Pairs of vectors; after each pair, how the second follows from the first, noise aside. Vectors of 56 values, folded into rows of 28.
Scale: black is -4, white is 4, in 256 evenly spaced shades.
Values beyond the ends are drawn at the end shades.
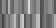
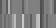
partly zeroed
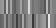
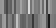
sign-scrambled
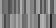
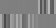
partly zeroed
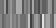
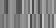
sign-scrambled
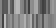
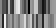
scaled up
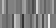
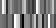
scaled up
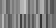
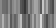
sign-scrambled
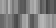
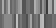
sign-scrambled
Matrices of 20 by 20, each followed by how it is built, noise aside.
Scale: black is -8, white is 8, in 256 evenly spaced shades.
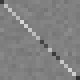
diagonal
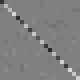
diagonal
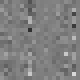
uneven columns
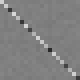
diagonal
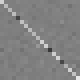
diagonal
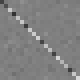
diagonal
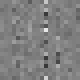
uneven columns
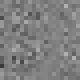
uneven columns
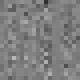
uneven columns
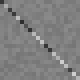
diagonal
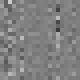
uneven columns
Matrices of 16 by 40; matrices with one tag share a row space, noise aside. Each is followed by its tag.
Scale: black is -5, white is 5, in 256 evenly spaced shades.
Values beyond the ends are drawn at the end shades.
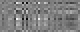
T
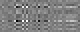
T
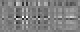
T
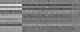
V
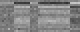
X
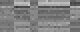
X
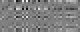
T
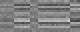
X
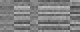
X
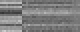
V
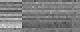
V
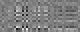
T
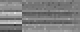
V
